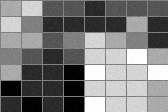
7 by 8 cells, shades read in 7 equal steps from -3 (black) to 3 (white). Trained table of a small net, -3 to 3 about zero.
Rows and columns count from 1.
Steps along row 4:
down down up up same up down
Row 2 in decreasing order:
2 1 0 -2 -2 -2 -2 -2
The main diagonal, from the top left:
1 0 -1 -1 3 2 2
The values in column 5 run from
-2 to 3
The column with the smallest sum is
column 4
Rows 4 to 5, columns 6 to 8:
2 3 1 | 2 2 3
